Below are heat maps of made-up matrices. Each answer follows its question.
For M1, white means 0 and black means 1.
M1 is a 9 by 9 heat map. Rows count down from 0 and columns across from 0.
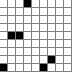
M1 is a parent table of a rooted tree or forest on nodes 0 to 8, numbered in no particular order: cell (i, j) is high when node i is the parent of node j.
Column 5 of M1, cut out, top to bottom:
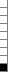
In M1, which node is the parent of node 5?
8
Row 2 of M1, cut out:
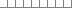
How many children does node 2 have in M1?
0
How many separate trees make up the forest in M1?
3
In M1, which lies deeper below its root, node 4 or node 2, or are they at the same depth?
node 2
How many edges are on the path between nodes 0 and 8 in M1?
1
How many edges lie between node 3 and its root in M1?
2
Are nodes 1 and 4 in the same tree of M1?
yes
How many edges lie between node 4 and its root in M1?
0
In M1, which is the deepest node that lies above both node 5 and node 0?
8
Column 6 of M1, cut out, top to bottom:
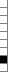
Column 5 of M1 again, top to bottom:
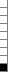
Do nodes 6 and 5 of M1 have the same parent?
no
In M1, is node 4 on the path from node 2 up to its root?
yes
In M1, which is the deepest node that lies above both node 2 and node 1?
4
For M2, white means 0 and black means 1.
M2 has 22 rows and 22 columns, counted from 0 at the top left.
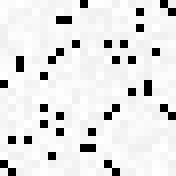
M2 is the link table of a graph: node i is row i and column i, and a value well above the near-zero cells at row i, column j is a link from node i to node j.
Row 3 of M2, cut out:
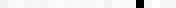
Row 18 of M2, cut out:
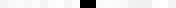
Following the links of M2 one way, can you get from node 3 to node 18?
yes
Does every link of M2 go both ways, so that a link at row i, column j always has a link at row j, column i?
yes
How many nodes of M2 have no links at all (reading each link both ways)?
2
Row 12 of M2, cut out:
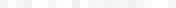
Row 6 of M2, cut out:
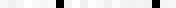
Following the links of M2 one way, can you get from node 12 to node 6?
no
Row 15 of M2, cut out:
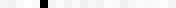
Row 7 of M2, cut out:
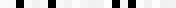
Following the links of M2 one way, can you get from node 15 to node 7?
yes
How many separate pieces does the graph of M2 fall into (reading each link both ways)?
3
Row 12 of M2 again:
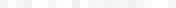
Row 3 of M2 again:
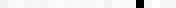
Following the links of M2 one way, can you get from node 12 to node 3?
no
